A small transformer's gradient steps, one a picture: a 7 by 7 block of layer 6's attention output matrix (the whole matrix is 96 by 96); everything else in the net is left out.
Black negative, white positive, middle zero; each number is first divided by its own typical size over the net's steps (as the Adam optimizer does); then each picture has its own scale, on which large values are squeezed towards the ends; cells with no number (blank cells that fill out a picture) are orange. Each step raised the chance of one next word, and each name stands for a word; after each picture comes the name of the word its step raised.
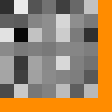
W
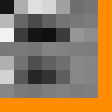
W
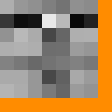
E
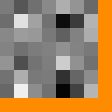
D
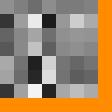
D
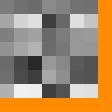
D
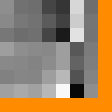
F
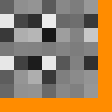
E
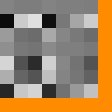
D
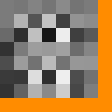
E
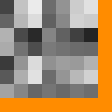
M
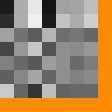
M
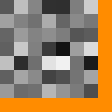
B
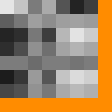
W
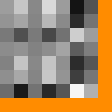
M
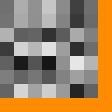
B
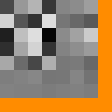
E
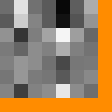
M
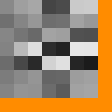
B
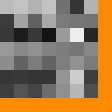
W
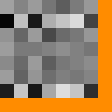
D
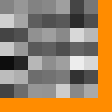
B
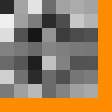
W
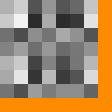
M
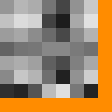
M
